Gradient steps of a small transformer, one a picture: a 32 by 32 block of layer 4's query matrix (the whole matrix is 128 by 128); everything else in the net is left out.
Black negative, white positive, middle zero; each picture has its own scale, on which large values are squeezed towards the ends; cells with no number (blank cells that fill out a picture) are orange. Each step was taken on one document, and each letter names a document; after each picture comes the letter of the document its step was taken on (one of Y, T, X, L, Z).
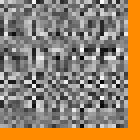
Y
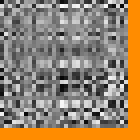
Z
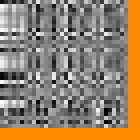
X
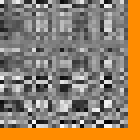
X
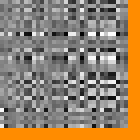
Y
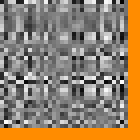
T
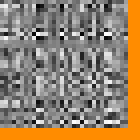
X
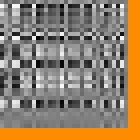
Z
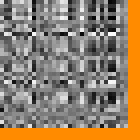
Y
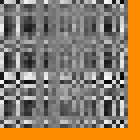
T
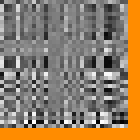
T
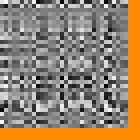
X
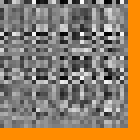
X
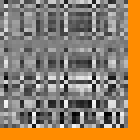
Z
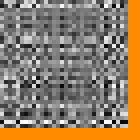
T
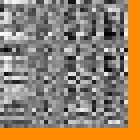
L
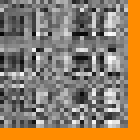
L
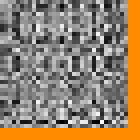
Z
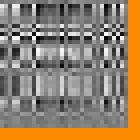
Z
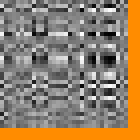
Y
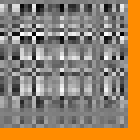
Z
